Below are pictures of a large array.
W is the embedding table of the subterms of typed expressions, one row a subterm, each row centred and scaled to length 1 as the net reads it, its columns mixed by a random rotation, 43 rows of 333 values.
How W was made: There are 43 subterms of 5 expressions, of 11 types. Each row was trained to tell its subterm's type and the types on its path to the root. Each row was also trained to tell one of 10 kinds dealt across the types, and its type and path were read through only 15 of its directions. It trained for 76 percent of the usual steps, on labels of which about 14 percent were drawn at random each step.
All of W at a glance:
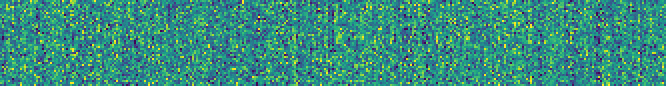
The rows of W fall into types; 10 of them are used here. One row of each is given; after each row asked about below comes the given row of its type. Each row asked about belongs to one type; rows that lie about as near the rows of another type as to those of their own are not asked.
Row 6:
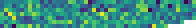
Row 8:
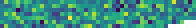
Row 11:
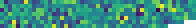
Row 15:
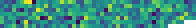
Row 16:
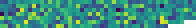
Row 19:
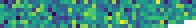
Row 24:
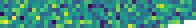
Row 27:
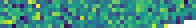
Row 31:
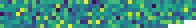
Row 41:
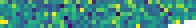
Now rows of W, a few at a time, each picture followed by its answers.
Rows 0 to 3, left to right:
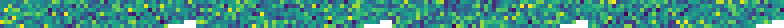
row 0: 24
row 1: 24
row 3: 31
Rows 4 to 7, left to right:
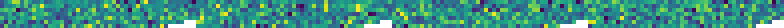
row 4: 8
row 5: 24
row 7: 15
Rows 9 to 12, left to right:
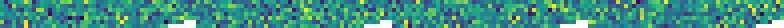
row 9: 15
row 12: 27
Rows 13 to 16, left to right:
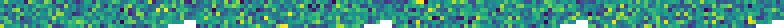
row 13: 6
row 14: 8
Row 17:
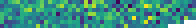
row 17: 8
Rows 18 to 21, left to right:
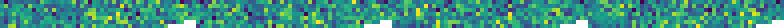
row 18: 19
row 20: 8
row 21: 8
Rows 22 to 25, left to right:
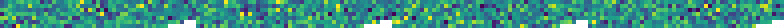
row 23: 41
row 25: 24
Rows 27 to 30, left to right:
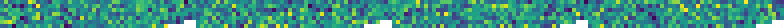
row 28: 6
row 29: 41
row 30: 41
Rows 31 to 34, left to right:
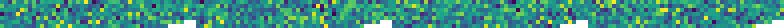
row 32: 19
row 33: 31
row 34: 15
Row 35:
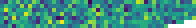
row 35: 19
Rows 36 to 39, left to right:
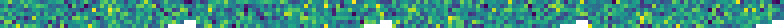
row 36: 6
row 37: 41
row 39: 6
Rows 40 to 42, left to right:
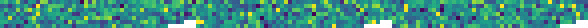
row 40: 27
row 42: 41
